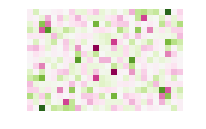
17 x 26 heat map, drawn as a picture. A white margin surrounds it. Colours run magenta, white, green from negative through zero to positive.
Average level on the scale: 50%. Grain: fine. Symmetry: a half turn. Seam: none. Slope: none.
